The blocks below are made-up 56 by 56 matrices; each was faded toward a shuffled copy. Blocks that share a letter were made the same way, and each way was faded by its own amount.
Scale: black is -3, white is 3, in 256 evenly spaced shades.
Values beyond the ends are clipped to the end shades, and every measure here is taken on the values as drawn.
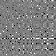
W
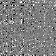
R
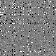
R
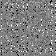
R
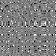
W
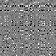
W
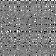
W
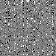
R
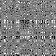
W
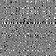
W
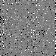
R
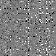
R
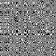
W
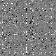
R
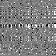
W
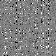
R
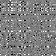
W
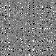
R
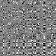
W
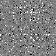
R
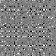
W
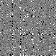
R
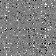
R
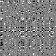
W
